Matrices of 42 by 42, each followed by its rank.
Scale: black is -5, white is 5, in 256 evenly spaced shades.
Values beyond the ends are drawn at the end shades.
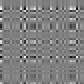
one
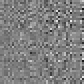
five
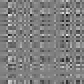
two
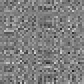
five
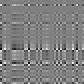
one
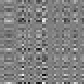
two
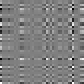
one
